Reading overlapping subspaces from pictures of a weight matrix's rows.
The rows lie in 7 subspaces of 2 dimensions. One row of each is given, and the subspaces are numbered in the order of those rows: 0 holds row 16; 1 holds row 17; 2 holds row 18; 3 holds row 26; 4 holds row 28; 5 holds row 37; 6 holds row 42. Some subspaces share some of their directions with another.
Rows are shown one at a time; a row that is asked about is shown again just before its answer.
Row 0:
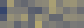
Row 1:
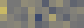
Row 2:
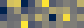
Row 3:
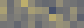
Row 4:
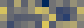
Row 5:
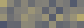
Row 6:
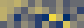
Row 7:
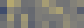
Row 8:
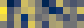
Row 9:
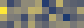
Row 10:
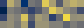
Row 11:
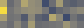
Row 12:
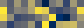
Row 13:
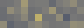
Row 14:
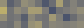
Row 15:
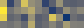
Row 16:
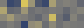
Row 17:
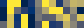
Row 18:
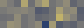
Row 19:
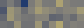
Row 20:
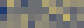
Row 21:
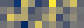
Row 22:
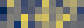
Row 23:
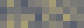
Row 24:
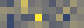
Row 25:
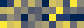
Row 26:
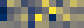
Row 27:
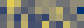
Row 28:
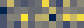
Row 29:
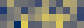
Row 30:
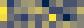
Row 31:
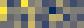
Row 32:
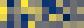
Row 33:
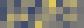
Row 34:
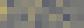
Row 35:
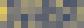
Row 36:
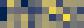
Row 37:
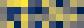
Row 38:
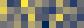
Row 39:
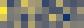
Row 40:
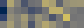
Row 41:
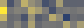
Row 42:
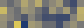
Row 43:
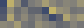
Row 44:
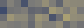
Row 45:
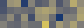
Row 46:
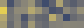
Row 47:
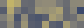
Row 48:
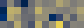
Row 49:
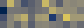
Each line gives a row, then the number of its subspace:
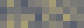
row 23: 3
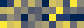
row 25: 4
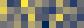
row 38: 2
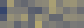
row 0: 0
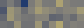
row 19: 5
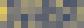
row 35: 6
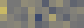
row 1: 3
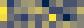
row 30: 2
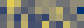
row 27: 1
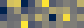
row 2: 0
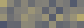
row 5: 4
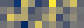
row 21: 0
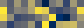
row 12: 2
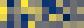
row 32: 3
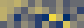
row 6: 1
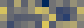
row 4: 2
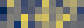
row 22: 6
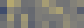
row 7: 1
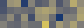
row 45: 2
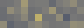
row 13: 3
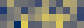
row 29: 6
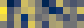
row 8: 1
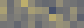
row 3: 6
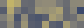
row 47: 1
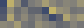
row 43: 6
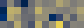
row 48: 5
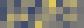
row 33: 0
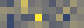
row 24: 3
